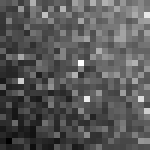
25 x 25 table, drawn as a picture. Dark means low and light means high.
The field climbs toward the top right. Fine speckle covers the field. No regular stripes run through it. The ninth with the lowest average is the bottom left.
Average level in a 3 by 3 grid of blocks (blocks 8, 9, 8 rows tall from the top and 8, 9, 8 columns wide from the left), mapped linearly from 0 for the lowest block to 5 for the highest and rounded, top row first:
245
134
013
